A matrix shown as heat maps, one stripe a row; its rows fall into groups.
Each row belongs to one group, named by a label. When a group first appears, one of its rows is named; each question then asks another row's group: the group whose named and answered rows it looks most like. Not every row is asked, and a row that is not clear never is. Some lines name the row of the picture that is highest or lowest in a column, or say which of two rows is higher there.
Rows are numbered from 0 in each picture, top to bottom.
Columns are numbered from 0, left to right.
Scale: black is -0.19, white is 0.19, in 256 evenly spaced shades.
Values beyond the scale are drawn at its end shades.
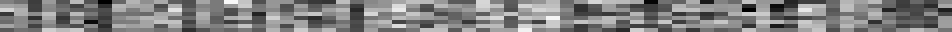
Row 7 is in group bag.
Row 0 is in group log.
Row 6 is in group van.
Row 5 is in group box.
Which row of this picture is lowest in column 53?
2
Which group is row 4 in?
log
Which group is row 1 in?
van
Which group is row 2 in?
van
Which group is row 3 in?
bag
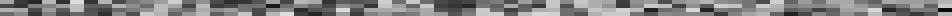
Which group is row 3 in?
log
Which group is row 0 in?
box
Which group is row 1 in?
box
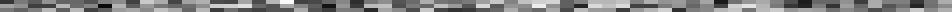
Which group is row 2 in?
box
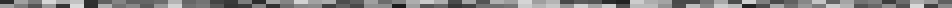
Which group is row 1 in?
box
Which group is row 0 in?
bag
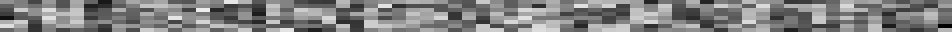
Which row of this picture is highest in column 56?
1
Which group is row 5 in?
bag
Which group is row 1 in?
box
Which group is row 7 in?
log
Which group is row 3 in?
bag
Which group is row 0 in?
log
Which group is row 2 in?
bag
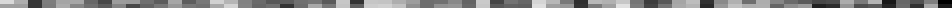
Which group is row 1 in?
van
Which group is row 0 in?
van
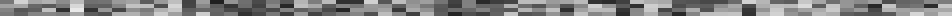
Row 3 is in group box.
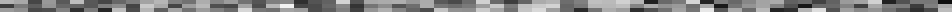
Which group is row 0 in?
log
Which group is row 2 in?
van
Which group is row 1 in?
log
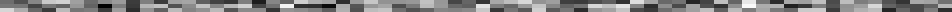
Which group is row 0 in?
bag
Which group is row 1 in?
log
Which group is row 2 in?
van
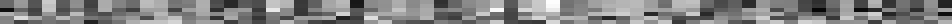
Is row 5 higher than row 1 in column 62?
No
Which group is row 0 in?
log
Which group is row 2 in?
log
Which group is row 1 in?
log
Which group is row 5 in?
box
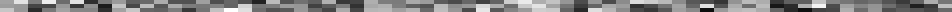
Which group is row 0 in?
bag
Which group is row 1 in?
van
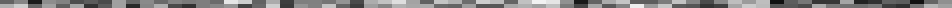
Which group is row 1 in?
bag
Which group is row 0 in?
van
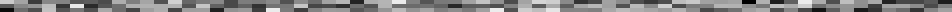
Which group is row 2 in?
log
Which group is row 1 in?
box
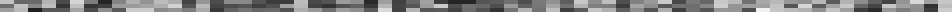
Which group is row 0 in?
box
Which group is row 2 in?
box
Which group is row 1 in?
box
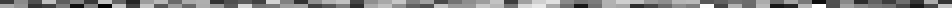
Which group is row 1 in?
van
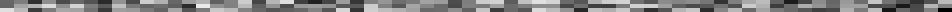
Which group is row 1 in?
bag
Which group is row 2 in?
van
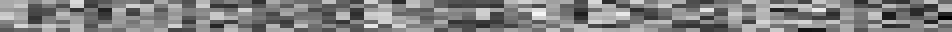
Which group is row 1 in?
box
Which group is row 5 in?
box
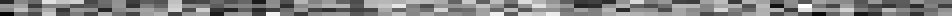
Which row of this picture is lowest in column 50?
3
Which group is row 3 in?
log
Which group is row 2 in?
box
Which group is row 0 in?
bag
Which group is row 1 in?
van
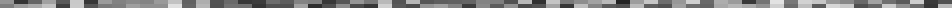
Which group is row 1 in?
box
